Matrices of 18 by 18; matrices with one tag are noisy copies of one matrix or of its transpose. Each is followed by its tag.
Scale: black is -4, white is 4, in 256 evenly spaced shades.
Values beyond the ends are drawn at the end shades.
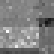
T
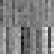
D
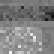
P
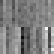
D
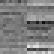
D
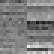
D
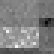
T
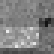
T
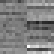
D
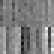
D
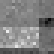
T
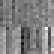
D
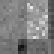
T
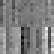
D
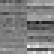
D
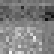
P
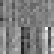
D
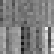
D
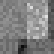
T
